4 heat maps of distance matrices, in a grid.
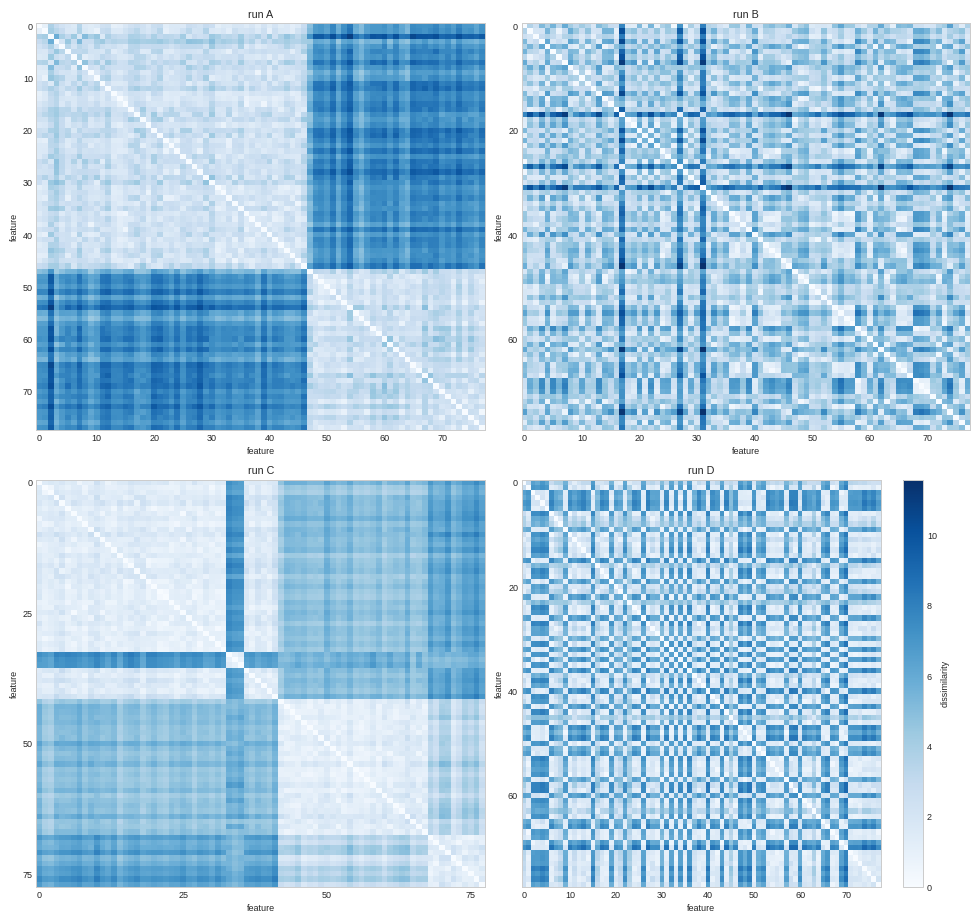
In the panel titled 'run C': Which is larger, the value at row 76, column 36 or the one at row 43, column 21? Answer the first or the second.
the first
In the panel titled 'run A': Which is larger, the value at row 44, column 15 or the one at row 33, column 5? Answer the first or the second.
the first
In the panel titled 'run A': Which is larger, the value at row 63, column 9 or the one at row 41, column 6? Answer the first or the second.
the first
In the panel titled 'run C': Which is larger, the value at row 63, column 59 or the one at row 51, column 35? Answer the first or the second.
the second
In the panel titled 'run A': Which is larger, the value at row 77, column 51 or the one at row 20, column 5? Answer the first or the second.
the second
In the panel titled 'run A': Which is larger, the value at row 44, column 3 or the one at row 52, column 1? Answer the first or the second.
the second
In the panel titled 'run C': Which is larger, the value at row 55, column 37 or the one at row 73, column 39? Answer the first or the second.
the second
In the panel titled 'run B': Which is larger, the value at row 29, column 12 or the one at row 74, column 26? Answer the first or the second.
the second
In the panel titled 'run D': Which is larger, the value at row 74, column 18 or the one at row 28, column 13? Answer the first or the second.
the second
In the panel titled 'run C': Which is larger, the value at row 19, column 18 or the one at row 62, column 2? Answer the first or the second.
the second
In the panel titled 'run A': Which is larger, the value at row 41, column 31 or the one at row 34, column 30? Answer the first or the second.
the second
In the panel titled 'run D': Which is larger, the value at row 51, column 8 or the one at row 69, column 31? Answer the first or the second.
the second
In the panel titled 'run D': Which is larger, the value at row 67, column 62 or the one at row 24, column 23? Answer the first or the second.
the second
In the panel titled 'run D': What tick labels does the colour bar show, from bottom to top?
0, 2, 4, 6, 8, 10
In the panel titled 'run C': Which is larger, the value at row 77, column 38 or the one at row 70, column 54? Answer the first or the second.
the first
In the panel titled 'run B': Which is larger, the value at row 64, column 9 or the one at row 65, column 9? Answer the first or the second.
the second
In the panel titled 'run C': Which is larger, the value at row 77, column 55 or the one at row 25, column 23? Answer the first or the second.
the first
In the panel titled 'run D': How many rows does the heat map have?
78
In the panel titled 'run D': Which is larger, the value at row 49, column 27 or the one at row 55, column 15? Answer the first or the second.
the first
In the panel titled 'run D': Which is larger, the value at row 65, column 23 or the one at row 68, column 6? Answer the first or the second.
the first
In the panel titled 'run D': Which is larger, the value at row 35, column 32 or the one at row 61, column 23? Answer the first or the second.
the first
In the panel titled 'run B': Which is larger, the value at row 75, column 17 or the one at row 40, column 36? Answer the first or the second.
the first
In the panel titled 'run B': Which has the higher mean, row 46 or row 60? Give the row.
46
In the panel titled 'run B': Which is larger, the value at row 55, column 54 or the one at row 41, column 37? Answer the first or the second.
the second
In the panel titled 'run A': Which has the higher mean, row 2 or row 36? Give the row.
2
